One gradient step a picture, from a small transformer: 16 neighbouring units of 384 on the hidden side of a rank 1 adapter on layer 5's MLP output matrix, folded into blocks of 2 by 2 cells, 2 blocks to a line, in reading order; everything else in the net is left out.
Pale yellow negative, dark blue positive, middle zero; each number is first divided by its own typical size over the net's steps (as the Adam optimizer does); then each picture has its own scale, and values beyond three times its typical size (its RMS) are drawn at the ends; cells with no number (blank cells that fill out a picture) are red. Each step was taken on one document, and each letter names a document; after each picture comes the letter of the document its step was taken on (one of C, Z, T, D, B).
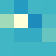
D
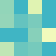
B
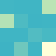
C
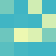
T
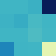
C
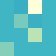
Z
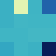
C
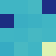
C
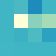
D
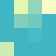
Z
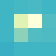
D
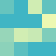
T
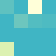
Z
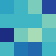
T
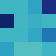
B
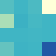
C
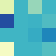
B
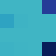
C
